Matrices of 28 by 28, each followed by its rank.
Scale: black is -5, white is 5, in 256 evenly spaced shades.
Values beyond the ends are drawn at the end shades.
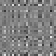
two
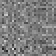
five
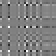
one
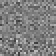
five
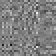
five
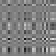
one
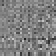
five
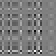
one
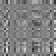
two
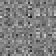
five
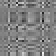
two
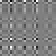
one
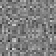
five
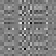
two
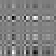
one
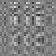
two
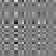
one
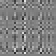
two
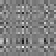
two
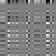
one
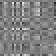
two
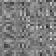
five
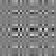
one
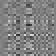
two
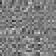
five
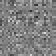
five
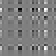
one
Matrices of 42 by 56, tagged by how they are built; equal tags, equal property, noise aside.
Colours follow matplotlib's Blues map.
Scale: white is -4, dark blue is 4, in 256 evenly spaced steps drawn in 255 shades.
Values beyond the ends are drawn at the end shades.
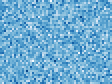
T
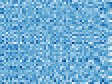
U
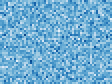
T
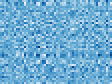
U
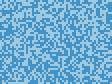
T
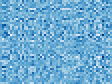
U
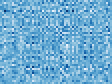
U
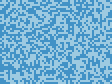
T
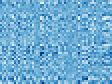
U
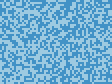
T
